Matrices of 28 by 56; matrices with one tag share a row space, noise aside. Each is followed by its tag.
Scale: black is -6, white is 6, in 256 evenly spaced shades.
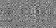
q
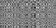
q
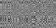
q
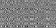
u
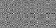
u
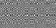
u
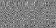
u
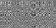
q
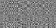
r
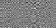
q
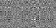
q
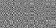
u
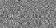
r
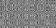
u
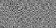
r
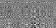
q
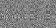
u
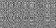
u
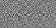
r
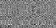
q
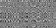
q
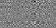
q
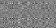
r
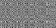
u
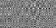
q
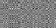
r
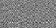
r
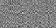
r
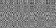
u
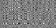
r
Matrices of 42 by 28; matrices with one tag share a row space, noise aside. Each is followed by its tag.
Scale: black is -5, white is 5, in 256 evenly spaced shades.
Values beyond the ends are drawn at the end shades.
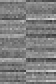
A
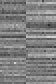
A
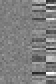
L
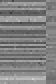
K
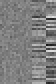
L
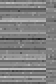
K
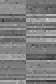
A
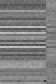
K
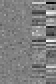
L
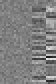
L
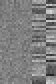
L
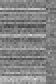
K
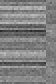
K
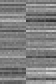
A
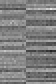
A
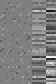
L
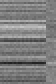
K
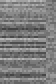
K
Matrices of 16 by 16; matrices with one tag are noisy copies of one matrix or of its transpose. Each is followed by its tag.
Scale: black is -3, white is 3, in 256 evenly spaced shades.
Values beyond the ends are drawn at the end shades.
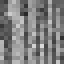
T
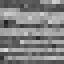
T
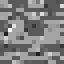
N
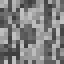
N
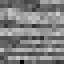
T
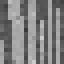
T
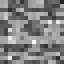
N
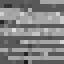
T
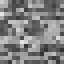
N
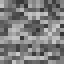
N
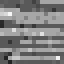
T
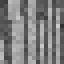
T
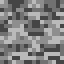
N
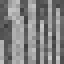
T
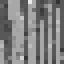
T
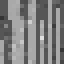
T
